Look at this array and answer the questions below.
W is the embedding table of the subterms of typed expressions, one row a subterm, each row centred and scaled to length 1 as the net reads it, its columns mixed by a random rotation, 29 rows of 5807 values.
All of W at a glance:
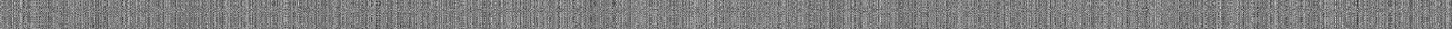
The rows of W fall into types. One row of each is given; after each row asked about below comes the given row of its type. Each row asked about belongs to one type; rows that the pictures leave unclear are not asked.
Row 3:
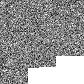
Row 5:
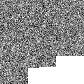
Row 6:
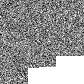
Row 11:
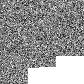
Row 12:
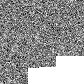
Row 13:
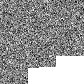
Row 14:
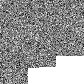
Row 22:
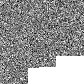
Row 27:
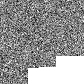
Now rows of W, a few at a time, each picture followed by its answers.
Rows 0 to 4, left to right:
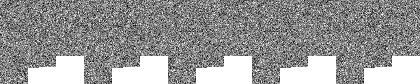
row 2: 3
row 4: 5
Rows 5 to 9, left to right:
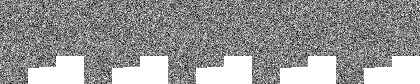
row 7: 12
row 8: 11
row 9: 27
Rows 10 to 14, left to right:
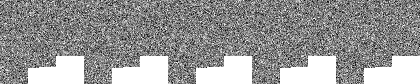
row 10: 22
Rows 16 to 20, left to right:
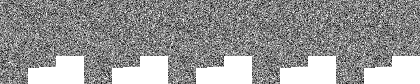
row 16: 12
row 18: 6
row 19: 6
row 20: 5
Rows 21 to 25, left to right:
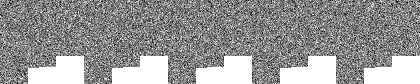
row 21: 6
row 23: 14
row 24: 14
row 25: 27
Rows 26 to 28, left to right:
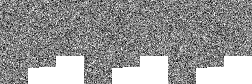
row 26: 13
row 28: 5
